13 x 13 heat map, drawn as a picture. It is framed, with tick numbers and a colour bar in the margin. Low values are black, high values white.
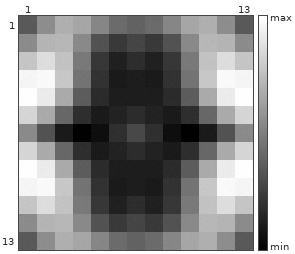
Stripes: none. Mirror symmetry: left to right and top to bottom. Slope: none. Calmest part: centre.
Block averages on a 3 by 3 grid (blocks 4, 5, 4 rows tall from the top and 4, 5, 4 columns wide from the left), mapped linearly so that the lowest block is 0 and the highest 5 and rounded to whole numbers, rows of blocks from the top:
515
404
515
